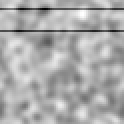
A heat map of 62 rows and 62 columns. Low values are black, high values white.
Average level on the scale: 70%. Odd lines: rows 5 and 16. Histogram: skewed, a long tail of low values. Slope: none.
